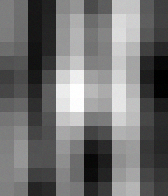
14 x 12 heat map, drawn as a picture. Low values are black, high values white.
Upright stripes repeat 3 times across the table. The ninth with the highest average is the centre. There is no overall slope.
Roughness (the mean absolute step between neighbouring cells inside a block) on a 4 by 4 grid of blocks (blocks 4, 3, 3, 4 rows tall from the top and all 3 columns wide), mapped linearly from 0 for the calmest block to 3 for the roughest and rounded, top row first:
0112 / 0312 / 0222 / 0121
